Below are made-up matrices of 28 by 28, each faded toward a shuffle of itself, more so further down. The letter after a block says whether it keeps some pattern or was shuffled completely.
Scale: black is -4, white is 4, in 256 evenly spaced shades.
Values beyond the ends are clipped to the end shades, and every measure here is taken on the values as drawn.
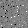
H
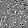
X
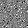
H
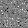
H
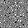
X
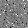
H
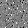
X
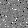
H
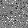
X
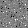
H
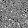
H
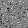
H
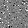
H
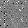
X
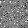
H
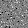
H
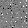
X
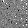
X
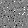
X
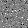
H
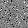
H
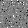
H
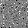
X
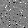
X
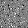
X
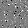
X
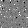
H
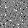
X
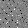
H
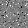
H
